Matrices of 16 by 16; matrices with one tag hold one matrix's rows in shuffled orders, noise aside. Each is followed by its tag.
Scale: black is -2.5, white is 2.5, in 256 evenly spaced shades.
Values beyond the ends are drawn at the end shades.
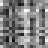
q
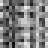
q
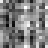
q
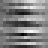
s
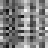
q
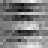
s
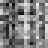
q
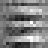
s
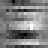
s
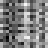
q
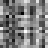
q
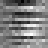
s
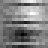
s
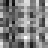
q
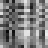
q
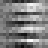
s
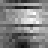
s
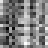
q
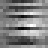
s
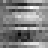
s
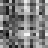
q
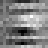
s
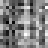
q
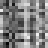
q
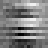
s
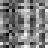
q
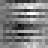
s
